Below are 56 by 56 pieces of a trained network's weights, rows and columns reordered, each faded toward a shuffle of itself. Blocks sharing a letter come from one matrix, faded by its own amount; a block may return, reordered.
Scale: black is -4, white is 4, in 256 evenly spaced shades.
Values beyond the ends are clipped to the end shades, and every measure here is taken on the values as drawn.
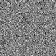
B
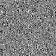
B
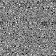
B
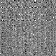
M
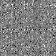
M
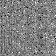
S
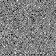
B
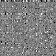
M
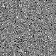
B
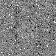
S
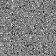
B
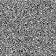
B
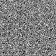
B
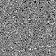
B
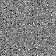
B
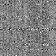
M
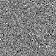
B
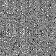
S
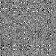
M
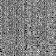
M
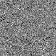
B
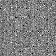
S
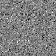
B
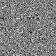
B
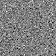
B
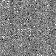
S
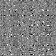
M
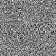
B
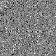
B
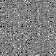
M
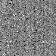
S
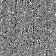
S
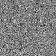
B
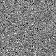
B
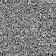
B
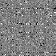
M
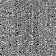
S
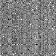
M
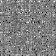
M
